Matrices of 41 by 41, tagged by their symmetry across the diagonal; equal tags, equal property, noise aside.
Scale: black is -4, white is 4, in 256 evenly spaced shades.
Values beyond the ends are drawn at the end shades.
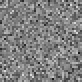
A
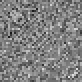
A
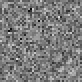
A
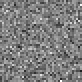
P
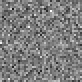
P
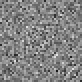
A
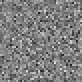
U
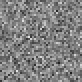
P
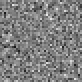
U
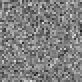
U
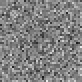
A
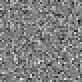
U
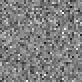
P
